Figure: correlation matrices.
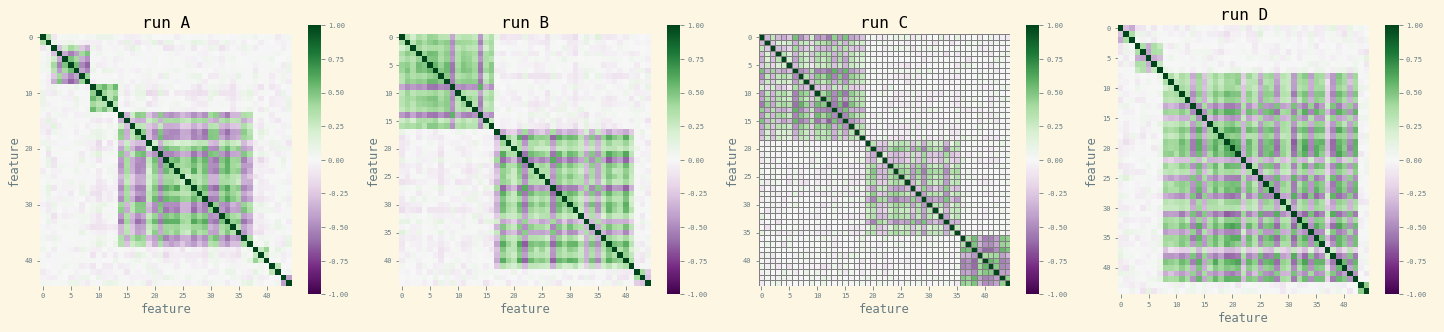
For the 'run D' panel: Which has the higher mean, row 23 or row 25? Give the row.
23
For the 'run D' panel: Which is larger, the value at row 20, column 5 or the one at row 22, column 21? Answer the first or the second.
the first
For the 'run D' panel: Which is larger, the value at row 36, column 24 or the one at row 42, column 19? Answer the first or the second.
the second
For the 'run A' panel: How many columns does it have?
45
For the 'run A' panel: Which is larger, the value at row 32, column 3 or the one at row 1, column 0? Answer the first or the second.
the second
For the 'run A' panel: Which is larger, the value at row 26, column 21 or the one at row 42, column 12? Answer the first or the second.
the second
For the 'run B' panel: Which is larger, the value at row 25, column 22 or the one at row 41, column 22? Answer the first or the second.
the second
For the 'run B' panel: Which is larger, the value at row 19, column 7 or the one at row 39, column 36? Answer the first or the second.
the second
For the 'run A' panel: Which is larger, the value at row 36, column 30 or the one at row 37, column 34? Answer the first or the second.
the first
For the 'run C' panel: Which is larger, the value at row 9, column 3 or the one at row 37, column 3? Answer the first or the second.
the second
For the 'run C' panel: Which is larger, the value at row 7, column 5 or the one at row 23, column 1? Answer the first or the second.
the first
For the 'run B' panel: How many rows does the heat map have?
45
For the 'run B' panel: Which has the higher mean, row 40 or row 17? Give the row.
40
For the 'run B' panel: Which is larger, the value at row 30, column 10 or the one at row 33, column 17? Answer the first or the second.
the second
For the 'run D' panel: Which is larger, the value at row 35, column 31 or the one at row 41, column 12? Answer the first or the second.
the second
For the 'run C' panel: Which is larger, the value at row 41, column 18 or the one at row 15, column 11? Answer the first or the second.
the first
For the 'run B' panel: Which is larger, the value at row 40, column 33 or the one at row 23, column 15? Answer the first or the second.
the second
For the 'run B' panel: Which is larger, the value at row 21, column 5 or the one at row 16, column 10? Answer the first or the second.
the second
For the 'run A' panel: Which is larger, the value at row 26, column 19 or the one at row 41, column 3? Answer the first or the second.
the first
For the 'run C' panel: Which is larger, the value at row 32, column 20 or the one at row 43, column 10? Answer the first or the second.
the first
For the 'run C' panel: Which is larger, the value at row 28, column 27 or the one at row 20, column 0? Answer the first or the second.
the second
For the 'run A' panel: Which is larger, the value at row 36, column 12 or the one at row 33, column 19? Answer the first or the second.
the second
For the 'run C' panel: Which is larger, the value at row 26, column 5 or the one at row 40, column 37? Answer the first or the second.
the first
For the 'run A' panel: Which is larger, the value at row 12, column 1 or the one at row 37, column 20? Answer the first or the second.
the first
